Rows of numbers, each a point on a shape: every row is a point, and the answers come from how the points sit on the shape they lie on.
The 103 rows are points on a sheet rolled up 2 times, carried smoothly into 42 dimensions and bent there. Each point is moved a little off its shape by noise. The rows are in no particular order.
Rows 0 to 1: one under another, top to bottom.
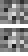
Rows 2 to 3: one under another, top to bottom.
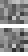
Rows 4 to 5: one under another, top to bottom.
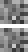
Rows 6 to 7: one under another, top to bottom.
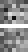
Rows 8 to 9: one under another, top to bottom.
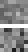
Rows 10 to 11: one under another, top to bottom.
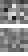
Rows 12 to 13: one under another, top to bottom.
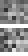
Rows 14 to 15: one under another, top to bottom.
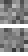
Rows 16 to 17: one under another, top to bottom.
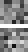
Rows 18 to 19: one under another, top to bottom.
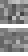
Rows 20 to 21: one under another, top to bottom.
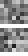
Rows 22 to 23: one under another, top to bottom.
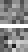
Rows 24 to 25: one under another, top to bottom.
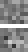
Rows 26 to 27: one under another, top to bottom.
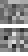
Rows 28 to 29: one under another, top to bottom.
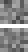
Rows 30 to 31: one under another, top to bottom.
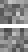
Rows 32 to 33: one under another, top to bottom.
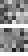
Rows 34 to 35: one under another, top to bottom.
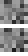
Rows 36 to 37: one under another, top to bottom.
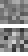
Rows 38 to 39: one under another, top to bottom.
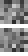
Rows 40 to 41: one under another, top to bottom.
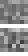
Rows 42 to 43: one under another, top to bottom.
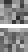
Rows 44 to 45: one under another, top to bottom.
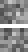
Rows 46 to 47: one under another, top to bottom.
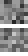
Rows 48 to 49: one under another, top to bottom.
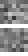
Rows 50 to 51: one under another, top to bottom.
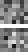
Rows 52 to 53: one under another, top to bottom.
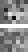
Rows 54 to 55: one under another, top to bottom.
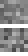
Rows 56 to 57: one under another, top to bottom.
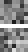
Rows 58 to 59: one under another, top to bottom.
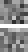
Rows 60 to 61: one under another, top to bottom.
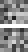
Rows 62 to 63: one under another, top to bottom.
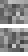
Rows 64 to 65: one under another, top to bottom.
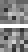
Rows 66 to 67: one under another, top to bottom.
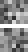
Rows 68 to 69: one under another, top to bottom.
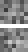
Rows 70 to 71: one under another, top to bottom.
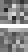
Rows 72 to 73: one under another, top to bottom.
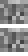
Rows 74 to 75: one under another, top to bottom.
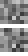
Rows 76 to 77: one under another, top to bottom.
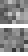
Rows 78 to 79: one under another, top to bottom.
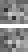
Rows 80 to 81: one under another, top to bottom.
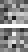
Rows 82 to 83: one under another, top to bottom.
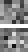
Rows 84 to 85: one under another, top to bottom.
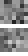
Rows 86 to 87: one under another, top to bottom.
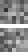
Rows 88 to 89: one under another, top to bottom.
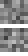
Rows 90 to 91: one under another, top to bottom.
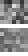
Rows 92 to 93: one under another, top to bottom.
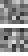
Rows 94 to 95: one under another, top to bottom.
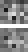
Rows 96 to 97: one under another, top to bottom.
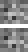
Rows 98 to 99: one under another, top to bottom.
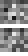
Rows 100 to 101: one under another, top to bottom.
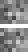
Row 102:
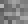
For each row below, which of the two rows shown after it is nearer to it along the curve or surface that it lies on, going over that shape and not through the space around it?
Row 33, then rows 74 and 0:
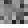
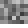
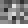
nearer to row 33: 74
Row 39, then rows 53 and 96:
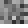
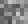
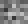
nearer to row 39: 53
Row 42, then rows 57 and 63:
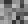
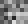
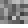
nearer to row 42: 63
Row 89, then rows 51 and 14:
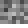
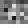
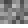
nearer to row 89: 14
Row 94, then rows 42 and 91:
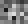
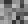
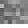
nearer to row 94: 42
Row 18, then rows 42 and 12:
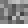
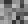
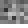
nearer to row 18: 42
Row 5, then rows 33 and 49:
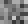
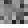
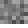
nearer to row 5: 33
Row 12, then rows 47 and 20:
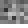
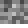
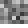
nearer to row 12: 47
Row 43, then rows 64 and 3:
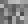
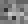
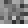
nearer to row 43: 3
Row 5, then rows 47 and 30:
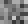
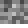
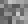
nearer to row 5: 30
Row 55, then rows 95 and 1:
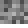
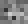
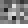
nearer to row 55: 95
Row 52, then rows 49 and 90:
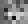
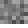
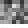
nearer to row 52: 90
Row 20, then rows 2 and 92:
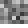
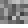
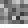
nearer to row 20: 92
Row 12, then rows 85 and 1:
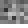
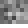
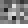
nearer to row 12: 85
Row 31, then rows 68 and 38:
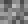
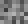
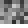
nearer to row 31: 68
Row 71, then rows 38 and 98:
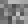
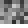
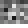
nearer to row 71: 38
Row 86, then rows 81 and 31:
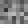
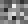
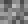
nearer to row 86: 31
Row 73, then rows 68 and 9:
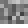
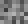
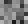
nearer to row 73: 9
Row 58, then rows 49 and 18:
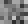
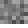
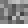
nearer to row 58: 18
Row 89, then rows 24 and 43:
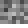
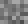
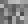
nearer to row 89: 24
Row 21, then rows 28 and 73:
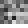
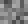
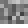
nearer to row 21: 73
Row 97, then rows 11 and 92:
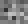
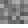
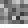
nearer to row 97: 11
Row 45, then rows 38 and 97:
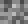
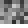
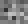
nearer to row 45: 97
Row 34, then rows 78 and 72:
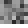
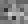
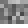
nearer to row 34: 72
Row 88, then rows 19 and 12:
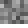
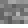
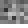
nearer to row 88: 19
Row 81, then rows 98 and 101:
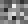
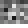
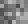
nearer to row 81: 98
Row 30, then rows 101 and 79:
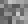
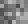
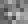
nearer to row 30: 101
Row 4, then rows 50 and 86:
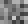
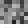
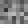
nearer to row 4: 50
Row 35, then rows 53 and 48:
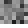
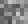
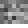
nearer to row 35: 53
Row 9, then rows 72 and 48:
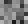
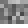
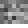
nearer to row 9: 72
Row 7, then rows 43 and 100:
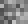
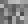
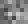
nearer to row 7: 100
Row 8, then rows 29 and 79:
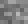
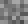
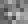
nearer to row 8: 29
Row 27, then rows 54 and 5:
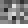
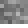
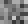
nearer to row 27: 5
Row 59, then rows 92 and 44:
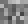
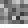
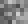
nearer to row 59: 92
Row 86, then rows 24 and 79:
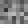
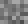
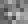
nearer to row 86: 79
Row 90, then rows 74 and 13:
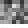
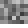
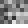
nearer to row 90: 74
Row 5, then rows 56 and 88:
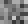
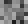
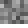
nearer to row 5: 56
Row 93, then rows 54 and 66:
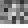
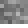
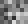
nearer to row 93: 66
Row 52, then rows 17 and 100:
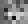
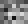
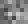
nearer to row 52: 17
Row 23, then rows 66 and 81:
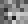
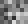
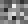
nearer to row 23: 66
